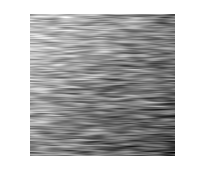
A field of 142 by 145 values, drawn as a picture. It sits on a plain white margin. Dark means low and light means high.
Ninth with the lowest average: bottom right. Grain: streaks across. Slope: up to the top left. Ninth with the highest average: top left.
